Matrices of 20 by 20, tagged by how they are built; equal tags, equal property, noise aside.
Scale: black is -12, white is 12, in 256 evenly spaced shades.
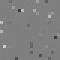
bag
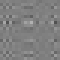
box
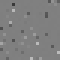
bag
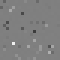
bag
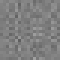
box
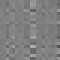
box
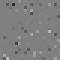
bag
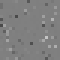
bag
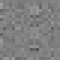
box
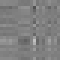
box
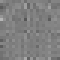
box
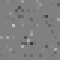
bag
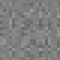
box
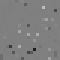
bag
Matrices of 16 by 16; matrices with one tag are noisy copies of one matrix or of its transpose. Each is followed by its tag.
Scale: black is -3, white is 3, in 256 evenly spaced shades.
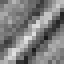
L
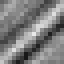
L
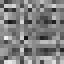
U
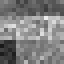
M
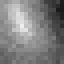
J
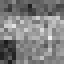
M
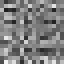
U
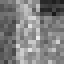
M
